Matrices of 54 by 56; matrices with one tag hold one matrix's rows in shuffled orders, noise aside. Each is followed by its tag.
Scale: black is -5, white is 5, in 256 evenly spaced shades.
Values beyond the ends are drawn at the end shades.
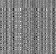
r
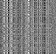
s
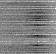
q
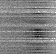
q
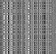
s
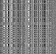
s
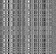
s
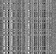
s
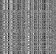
s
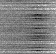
q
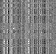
s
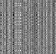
r
